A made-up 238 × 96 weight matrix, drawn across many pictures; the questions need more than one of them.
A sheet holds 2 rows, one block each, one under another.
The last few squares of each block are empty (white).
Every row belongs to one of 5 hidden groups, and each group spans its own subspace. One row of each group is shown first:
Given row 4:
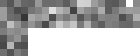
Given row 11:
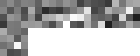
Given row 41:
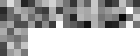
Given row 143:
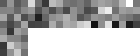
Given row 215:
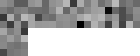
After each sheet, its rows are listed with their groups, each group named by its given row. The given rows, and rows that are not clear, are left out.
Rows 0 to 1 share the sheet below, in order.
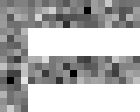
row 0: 11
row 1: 4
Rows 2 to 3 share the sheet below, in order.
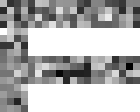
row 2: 41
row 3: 11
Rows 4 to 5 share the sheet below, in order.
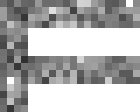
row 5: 4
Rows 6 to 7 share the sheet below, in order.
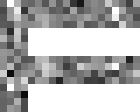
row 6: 4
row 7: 215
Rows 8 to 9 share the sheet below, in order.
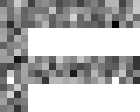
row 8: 11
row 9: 11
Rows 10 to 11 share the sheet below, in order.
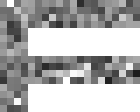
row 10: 4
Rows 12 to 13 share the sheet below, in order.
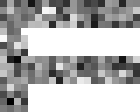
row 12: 11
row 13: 41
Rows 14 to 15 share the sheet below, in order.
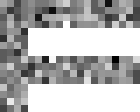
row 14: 11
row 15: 143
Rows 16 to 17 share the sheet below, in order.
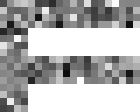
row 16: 41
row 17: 143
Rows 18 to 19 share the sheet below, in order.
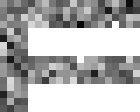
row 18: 143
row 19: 4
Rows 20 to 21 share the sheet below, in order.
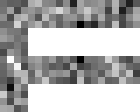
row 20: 215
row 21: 4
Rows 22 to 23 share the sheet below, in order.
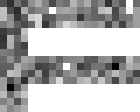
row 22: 4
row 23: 215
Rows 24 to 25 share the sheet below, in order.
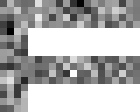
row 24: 4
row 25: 4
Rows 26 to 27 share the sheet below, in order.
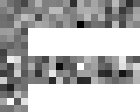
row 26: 215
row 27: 41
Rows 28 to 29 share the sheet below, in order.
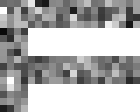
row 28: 41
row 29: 4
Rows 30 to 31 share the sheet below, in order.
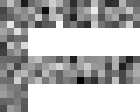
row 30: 41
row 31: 215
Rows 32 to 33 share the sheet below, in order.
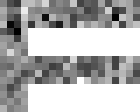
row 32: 4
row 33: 215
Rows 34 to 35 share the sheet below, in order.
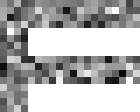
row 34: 215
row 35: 41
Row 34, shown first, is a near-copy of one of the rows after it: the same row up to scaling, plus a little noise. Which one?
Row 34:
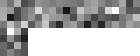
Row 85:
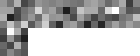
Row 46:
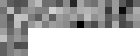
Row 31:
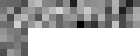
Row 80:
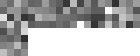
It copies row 85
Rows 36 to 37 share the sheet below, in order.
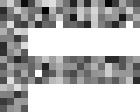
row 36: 41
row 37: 41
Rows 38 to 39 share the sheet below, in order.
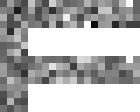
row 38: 143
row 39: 4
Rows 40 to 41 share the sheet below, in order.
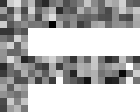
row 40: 41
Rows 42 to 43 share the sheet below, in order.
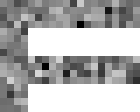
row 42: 215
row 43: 41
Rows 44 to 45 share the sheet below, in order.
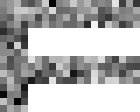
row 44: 143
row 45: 11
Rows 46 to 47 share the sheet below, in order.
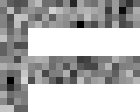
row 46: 215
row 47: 4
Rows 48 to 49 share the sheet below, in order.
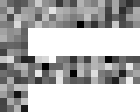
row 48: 215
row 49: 41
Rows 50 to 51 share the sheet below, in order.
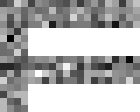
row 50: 11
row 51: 143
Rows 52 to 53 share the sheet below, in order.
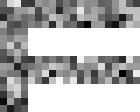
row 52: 41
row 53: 4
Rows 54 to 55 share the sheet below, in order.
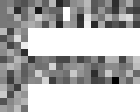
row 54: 143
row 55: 11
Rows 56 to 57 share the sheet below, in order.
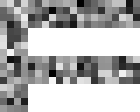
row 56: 4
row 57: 41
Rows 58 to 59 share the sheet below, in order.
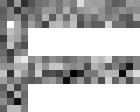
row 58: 4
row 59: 11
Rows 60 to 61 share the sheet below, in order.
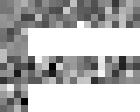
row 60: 215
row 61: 41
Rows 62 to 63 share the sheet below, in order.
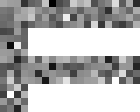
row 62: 143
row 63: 11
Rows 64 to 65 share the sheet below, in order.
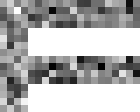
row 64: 4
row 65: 4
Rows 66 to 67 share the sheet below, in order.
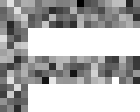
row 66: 4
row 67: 11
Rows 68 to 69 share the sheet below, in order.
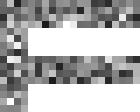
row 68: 11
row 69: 41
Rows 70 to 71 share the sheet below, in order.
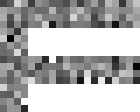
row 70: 11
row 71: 143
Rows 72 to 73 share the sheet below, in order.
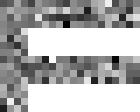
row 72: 11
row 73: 143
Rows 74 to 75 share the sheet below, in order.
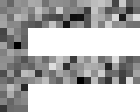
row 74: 11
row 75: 215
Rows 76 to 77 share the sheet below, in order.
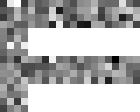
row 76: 41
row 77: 143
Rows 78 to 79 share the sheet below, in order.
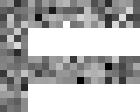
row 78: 11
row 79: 215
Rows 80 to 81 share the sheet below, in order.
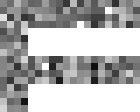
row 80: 215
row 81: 41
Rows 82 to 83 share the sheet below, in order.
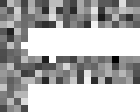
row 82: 41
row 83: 143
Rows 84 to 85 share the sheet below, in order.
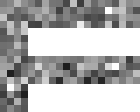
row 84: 215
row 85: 215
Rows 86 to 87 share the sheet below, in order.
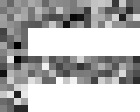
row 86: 11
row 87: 11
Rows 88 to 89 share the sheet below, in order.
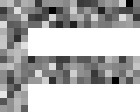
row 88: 4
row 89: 11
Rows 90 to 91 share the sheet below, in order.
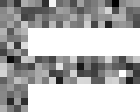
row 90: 143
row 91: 41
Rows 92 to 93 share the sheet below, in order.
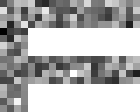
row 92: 41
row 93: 11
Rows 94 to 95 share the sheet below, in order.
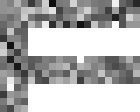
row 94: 143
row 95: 4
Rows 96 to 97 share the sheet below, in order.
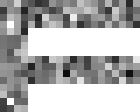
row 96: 4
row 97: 143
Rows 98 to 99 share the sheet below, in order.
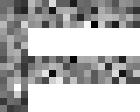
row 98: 143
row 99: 4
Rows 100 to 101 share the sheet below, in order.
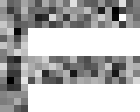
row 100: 4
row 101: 4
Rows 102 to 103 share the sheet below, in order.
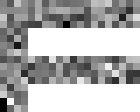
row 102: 11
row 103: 143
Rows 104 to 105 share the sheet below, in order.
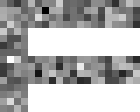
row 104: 41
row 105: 41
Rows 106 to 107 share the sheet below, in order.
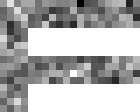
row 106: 4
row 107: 11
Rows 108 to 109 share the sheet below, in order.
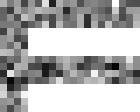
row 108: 143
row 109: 215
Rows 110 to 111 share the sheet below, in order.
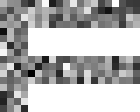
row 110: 143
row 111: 143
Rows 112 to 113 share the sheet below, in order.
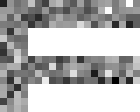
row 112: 143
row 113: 11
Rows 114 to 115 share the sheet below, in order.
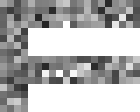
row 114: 11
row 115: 11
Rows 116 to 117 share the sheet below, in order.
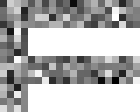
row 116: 4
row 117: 11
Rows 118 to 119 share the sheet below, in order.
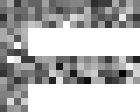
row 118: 11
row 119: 41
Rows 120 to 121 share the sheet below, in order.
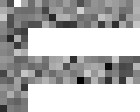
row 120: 11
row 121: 215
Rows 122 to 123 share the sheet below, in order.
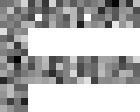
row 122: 143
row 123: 41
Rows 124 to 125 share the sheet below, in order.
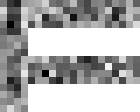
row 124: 4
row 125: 4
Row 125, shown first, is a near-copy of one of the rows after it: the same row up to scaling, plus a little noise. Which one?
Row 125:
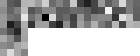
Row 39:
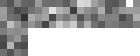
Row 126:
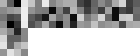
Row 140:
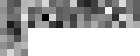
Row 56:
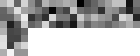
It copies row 140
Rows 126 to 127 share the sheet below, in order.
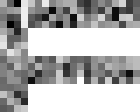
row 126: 4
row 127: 143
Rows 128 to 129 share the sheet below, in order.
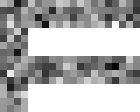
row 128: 11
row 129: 215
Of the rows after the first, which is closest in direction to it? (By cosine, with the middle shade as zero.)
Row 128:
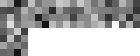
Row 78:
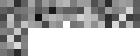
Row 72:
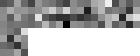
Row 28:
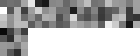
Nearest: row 78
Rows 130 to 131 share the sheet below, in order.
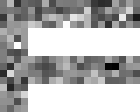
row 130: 11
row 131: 215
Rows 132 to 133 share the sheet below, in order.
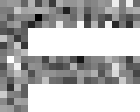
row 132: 143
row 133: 4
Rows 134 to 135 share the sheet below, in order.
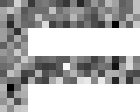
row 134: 11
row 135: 215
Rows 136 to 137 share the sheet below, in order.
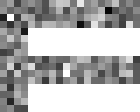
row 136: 215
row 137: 143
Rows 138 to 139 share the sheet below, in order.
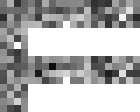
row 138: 11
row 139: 11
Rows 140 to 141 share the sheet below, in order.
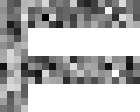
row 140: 4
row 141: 4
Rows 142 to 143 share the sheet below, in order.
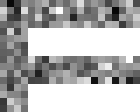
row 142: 4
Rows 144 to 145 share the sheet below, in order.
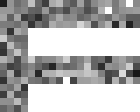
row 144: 143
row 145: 11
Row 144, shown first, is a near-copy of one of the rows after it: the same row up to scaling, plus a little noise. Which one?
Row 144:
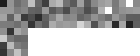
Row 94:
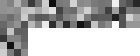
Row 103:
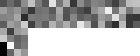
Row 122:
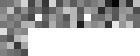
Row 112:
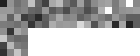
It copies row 112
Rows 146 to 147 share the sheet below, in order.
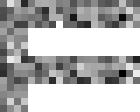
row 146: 41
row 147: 41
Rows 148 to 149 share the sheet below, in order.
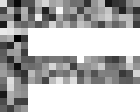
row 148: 41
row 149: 4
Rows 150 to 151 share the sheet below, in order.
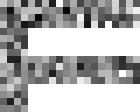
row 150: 143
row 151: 41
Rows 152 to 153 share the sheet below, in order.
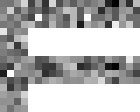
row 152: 143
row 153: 215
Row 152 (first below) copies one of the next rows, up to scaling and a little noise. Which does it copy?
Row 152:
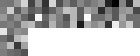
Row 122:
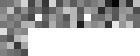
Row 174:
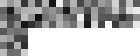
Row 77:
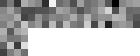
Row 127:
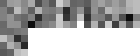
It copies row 122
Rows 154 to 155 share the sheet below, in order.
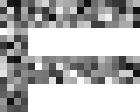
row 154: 41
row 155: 41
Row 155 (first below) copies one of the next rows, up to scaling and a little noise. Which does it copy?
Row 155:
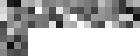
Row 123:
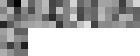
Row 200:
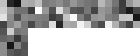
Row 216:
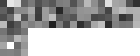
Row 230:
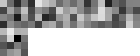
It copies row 200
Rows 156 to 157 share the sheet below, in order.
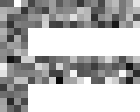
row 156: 11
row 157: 41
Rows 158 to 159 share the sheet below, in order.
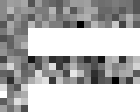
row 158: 143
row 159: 11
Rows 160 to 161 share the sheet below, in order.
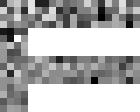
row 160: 41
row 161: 215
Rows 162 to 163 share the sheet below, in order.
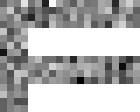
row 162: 143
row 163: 215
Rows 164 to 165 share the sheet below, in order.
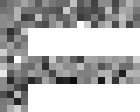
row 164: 215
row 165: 11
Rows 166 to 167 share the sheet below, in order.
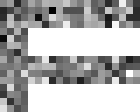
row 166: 11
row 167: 143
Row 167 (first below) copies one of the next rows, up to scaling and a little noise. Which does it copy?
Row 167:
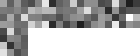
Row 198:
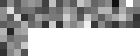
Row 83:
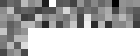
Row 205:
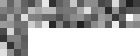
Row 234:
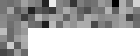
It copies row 205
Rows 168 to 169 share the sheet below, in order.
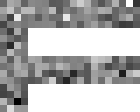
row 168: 143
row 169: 11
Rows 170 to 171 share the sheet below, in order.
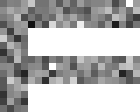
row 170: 143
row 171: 4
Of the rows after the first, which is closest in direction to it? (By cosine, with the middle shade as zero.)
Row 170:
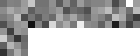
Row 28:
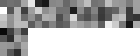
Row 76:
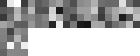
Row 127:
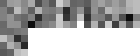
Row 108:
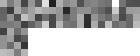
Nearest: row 127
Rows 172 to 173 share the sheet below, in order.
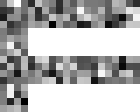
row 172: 41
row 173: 41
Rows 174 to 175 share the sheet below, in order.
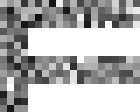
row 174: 143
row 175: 4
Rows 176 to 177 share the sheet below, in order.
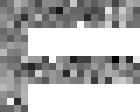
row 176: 215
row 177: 143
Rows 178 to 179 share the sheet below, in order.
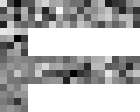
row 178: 41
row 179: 11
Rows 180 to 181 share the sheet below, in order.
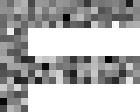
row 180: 143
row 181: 41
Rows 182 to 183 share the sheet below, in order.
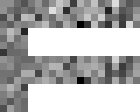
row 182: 215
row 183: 215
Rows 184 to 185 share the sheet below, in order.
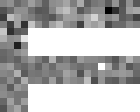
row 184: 215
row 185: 143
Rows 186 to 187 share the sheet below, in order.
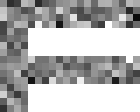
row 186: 41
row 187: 143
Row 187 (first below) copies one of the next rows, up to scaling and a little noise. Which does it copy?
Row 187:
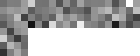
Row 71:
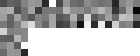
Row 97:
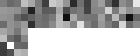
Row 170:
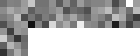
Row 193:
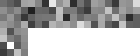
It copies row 170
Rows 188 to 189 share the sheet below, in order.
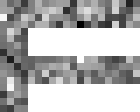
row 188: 215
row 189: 4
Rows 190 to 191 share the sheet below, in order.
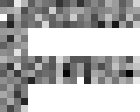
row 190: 11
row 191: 143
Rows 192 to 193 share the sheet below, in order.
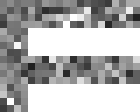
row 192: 11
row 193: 143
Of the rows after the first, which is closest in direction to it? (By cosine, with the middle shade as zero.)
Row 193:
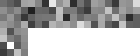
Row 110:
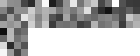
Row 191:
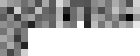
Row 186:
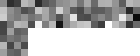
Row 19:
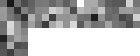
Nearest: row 191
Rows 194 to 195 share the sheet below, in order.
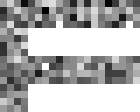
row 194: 41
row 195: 41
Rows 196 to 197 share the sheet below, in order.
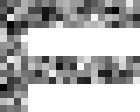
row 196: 215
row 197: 41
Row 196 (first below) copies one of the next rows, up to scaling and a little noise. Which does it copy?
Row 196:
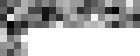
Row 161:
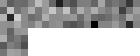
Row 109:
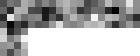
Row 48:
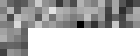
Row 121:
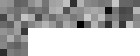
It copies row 109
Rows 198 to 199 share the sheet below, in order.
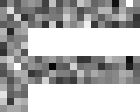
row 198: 143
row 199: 4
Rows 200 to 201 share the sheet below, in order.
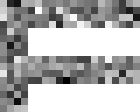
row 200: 41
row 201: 11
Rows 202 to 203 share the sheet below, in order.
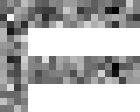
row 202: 215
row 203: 4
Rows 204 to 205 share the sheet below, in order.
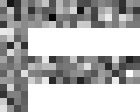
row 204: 41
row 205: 143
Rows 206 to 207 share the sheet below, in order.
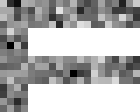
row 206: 41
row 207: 11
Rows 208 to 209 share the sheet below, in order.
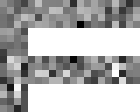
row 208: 215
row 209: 4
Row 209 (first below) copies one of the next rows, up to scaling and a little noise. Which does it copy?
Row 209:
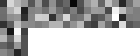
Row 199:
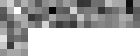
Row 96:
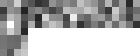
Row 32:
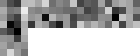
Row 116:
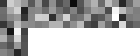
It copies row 116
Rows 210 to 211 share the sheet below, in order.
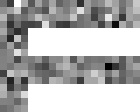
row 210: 11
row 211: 215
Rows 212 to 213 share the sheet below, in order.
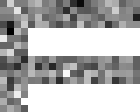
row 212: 4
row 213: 143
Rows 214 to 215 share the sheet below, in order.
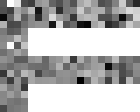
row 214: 41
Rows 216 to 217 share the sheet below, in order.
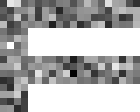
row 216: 41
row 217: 4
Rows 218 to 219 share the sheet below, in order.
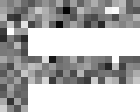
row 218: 215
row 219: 143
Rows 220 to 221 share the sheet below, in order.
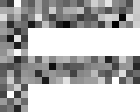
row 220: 11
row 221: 11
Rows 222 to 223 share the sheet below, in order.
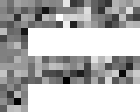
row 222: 11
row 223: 11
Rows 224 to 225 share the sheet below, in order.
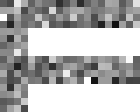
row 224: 11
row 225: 143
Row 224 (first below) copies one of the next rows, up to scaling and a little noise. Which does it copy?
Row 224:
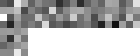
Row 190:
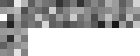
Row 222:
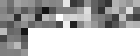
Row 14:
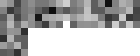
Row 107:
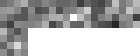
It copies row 190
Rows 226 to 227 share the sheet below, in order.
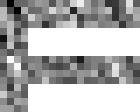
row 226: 4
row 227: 4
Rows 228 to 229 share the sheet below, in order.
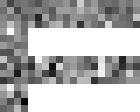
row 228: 4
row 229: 41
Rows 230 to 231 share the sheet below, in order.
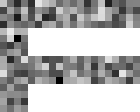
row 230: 41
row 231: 41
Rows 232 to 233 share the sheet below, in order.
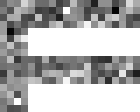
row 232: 215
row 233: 11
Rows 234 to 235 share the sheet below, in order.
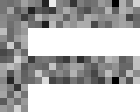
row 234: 143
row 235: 11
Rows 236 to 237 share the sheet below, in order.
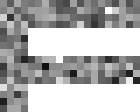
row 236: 215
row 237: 41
